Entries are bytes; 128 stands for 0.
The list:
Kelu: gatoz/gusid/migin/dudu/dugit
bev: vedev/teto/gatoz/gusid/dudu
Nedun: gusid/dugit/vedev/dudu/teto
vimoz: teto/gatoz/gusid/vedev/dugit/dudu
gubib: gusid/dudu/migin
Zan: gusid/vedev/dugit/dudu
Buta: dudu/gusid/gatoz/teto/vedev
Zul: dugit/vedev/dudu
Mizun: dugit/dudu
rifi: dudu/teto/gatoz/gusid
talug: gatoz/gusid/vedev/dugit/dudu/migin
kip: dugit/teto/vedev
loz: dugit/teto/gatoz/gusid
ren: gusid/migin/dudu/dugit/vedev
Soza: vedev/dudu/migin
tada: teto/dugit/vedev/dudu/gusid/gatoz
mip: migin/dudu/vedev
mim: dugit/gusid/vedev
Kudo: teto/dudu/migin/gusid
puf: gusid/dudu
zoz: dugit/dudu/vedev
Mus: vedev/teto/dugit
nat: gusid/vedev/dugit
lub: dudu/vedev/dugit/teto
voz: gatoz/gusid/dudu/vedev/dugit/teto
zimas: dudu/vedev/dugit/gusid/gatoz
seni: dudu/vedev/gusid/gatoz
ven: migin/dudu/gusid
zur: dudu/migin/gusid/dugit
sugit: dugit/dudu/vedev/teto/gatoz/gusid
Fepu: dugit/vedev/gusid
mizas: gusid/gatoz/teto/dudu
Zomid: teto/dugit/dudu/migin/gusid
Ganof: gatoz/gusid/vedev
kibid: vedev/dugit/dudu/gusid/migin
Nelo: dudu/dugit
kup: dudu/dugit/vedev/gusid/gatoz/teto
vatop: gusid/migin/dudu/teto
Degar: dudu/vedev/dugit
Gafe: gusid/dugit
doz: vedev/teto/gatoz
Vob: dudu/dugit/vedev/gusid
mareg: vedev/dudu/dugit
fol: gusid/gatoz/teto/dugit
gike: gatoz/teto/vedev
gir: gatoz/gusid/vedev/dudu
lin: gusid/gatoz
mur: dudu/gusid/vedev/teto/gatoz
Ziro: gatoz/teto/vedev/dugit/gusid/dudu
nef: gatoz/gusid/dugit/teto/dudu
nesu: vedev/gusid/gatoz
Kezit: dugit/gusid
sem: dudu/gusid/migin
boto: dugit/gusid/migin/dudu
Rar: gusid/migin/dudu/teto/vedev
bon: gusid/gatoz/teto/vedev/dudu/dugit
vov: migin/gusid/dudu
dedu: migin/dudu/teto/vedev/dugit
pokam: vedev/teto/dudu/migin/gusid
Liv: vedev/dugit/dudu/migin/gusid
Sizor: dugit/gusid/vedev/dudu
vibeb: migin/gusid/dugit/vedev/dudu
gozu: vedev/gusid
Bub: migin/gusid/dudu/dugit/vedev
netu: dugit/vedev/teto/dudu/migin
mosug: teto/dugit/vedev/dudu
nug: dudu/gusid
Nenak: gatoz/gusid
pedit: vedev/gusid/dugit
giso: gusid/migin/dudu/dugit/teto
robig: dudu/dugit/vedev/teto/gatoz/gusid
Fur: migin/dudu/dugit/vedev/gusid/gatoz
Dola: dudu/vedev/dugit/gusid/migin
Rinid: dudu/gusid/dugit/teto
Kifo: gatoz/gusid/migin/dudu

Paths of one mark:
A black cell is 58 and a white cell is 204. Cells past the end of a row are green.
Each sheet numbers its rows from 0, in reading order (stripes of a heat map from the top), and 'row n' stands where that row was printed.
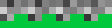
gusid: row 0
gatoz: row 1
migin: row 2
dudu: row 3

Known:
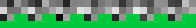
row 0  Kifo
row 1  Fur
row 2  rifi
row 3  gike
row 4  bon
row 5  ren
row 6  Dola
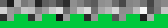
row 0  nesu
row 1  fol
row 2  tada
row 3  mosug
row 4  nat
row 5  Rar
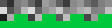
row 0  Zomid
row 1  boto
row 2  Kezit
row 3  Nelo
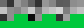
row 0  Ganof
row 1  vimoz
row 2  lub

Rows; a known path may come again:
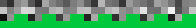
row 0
robig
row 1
talug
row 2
Nelo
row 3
sem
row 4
Ganof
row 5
mip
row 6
Rar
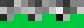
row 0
Dola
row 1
nug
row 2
Kudo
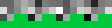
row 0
zoz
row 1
mizas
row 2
netu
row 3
rifi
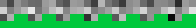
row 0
puf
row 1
Zul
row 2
Zan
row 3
vov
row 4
Kezit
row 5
nat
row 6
bev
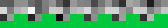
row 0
lub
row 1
dedu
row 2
vimoz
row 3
Mus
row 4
gozu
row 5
loz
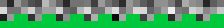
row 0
Kifo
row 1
vibeb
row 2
Kelu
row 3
gubib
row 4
mur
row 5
ren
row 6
Soza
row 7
fol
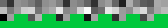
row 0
Buta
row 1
Mizun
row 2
doz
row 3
pokam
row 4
nesu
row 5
Sizor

